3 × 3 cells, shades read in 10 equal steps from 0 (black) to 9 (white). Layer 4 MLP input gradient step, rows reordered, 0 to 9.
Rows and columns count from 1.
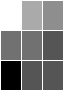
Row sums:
20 11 6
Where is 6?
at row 1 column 2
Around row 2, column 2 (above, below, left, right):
6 3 4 3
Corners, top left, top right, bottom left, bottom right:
9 5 0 3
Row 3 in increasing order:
0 3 3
